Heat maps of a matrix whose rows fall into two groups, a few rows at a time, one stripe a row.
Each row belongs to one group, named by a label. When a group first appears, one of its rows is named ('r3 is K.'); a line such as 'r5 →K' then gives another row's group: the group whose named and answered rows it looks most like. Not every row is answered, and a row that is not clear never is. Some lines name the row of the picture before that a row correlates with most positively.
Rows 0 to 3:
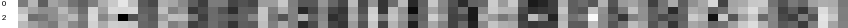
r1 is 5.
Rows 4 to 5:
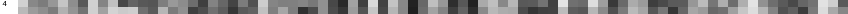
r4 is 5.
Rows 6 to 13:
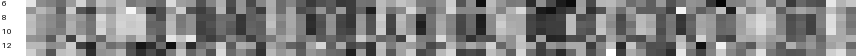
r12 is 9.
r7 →9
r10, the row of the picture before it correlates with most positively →5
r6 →5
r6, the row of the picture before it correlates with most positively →5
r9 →5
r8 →5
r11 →5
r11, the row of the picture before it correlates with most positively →5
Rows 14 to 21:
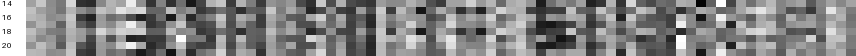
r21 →9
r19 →9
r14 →9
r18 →5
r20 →9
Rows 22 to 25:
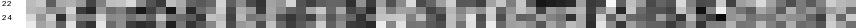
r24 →9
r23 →9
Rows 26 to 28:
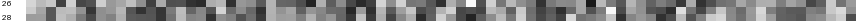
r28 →5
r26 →9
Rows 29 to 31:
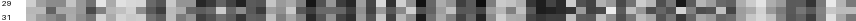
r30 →5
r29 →5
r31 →5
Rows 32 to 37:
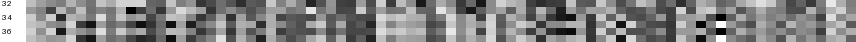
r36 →9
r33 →5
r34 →9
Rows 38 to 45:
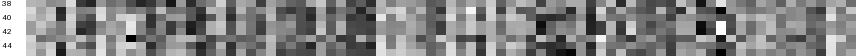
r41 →9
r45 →9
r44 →9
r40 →9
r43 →5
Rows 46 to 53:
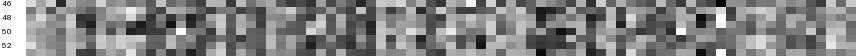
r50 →9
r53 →9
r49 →9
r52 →5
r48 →9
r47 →5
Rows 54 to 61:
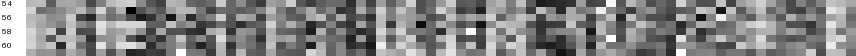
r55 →5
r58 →9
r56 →9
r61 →9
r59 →5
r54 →5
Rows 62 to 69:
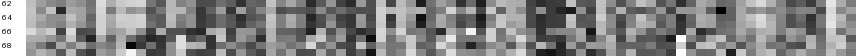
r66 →9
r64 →5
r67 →9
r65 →5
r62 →5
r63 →9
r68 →5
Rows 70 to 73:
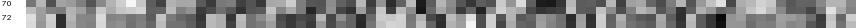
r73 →9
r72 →9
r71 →5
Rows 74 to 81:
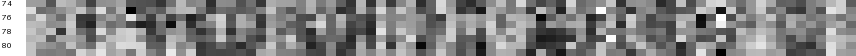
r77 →9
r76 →9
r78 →9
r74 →5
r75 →5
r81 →5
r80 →5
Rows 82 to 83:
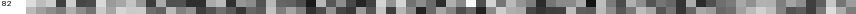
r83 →5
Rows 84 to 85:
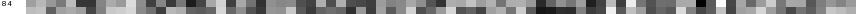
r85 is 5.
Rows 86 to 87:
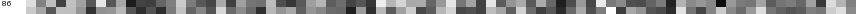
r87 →5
